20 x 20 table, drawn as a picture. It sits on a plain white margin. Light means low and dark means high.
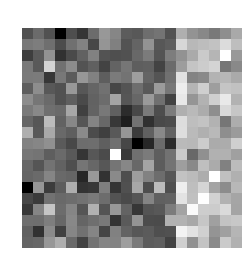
Stripes: none. Ninth with the lowest average: bottom right. Seam: vertical, 70% of the way across, the left part higher. Average level on the scale: 50%.
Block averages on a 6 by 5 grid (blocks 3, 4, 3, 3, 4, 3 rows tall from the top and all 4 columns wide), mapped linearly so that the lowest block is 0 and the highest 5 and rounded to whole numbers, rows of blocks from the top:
54431 | 44421 | 34521 | 45431 | 44420 | 44421
